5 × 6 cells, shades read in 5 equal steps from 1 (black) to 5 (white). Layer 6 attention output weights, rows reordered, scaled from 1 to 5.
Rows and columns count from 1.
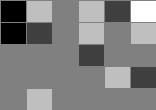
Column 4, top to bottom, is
4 4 2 3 3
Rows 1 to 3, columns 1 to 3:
1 4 3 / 1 2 3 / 3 3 3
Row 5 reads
3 4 3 3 3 3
